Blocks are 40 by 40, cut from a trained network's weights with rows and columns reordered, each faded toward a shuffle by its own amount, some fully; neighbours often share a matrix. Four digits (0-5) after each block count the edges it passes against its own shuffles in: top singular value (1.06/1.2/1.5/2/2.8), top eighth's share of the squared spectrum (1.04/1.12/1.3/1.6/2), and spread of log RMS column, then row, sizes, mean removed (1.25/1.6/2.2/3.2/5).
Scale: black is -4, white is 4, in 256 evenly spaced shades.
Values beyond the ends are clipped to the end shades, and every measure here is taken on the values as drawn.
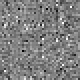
2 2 1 0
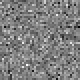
2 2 0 0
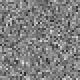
0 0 0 0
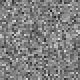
0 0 0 0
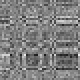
4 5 2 3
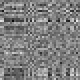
4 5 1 3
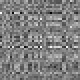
4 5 2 3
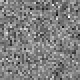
1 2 0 0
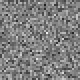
0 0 0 0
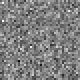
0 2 0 0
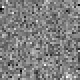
1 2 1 0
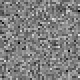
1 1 0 0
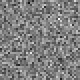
0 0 0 0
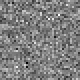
1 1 0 0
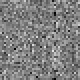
2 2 1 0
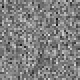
2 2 1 0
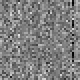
3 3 2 0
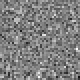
2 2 0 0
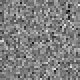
1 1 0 0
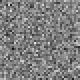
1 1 0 0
